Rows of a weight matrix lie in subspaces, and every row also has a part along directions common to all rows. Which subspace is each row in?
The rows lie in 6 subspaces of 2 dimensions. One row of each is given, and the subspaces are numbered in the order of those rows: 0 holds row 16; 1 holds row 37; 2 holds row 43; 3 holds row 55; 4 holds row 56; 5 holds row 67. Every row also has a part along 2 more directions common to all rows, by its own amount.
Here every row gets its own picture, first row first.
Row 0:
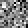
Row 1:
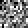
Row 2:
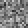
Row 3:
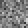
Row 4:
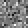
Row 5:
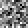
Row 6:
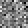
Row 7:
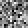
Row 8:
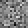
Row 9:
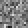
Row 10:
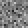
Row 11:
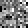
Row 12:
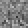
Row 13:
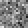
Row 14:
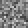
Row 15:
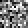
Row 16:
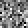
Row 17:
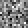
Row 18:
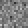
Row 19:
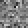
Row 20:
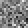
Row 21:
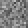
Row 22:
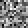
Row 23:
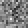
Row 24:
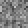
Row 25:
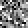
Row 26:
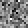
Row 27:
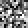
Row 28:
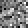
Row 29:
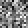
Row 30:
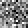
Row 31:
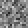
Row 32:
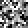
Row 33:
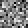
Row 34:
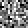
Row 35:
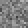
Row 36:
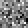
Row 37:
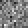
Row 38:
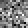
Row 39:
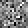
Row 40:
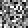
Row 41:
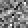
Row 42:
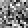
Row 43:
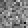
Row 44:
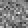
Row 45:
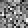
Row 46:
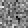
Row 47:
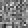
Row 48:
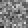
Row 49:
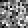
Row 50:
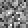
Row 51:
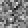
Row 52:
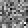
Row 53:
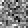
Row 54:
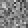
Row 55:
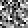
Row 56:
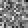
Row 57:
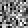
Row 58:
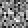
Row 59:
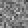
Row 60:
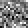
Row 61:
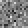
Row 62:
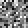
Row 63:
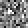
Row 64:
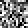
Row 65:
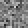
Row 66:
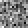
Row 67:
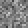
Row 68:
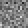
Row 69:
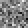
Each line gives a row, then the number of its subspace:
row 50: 5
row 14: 2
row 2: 3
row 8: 1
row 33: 2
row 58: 2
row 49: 4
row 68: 1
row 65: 0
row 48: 4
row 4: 4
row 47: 0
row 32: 3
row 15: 4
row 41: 5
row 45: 2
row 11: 5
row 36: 1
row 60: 4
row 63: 2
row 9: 0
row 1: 1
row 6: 5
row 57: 0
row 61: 1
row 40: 1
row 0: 2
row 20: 2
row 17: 4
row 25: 3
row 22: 0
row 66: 4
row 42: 0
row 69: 2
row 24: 5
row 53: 3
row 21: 2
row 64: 0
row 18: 1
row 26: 3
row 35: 5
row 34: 3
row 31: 5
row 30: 3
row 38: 3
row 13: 4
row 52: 0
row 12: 0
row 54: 2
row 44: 4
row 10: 1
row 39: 1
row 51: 3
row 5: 5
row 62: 5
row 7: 1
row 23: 3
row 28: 5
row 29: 5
